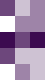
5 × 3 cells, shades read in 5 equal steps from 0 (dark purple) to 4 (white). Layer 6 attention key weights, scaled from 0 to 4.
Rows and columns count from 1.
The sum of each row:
6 8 1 7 9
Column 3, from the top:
2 2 0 3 3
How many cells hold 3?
4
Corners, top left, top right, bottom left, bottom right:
1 2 4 3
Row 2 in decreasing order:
4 2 2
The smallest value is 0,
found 2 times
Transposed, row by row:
1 4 0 1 4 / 3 2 1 3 2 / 2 2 0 3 3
